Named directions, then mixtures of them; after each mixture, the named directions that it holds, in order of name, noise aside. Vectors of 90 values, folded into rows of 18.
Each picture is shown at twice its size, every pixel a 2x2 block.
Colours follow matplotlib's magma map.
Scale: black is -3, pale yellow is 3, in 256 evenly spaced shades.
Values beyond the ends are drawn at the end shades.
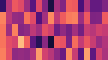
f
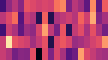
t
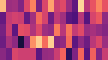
f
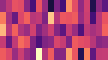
f, t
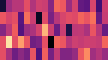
f, t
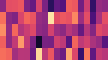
f, t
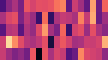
t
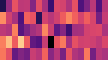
f, t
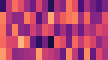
f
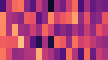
f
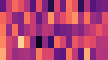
f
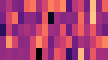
f, t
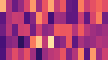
f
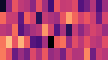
f, t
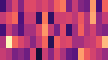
t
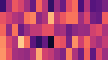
f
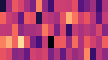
f, t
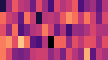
f, t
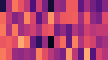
f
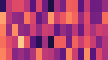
f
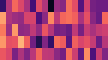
f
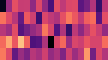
f, t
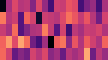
f, t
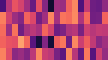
f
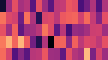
f, t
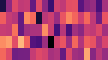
f, t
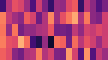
f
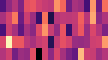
t
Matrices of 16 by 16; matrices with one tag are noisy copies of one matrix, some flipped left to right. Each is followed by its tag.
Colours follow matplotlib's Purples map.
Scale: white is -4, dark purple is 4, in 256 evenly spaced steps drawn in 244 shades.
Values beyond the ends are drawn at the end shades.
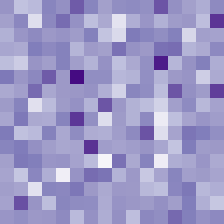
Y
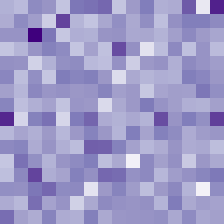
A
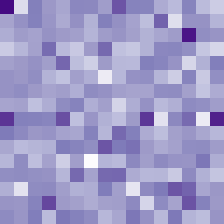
A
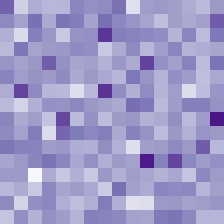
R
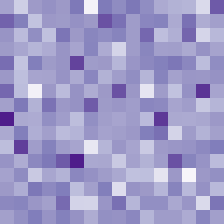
R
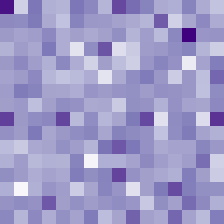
A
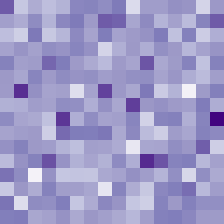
R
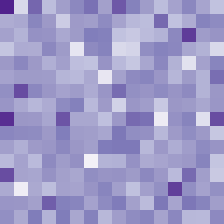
A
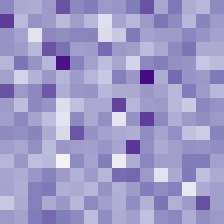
Y
